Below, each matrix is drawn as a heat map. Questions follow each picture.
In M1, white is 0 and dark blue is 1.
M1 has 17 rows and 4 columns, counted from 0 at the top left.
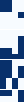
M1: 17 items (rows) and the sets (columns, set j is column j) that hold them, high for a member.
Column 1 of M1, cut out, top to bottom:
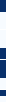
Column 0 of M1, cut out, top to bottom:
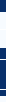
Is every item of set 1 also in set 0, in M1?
yes
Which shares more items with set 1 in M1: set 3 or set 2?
set 3
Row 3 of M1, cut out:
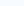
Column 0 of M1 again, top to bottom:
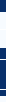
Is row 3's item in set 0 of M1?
no
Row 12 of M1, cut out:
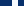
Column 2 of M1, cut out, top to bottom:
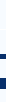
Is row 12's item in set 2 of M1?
no
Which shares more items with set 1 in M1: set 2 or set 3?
set 3
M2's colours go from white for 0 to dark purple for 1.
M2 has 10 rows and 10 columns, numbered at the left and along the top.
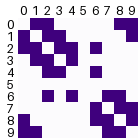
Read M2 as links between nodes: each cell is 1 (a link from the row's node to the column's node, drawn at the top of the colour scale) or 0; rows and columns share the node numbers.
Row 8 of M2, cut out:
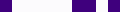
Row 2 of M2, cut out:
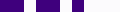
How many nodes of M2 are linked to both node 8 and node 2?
2
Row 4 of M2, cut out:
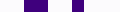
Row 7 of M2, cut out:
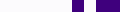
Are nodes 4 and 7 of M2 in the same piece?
yes
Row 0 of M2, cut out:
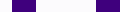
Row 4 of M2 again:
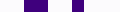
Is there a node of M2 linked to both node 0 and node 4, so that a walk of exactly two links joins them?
yes
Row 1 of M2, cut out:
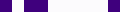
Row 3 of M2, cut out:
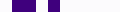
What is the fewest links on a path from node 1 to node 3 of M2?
1
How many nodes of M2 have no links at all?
1
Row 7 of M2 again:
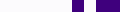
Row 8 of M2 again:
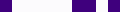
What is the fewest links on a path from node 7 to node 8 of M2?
1
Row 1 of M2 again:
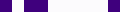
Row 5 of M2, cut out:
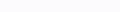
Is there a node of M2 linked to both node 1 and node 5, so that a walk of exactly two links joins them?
no
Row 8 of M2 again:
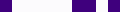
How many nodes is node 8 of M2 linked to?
4
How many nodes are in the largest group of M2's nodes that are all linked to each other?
3
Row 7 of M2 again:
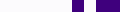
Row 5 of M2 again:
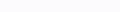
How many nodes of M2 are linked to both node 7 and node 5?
0
